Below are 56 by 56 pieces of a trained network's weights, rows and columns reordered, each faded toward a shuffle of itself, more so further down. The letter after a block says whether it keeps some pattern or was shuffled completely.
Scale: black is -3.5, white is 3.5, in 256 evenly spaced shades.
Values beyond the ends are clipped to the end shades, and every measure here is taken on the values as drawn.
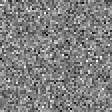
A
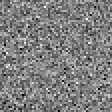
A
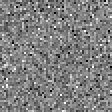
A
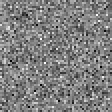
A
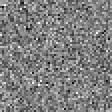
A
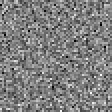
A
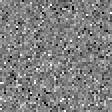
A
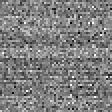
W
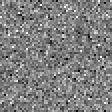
A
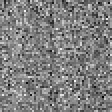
W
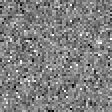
A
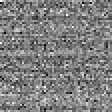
W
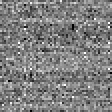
W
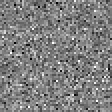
A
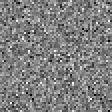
A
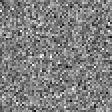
A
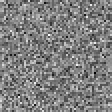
A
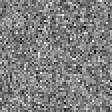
A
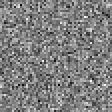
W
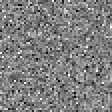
A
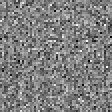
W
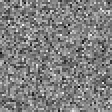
A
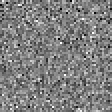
A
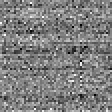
W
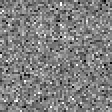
A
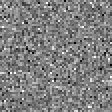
A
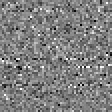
W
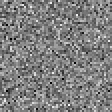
A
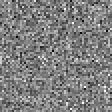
A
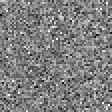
A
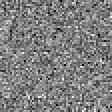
A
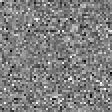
W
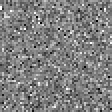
A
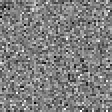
A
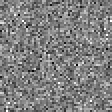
A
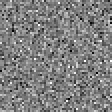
A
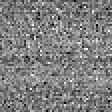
W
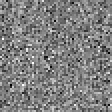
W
